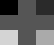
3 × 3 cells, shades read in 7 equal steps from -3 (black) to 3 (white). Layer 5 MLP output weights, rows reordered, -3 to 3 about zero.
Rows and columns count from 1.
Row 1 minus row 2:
-2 0 -1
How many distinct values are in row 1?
3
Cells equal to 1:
1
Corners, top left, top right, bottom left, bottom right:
-3 -2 2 1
